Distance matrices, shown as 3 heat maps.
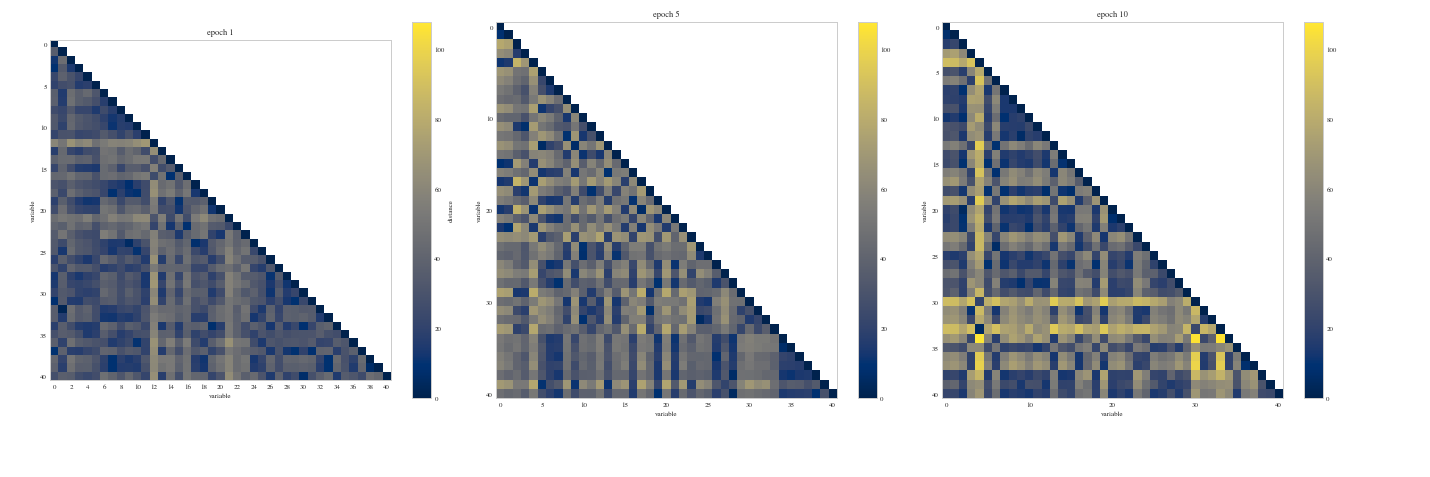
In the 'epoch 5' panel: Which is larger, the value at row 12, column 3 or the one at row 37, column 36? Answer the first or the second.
the first
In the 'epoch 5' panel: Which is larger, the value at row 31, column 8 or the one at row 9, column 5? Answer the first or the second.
the first
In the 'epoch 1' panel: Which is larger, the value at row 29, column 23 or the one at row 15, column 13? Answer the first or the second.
the first
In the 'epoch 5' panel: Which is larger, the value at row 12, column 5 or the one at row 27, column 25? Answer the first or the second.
the first
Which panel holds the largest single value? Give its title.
epoch 10
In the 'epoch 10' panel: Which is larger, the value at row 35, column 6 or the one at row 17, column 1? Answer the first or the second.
the second
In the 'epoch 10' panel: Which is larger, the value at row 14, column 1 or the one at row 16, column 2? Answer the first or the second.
the second
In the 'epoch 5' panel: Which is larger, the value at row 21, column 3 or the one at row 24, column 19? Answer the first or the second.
the second
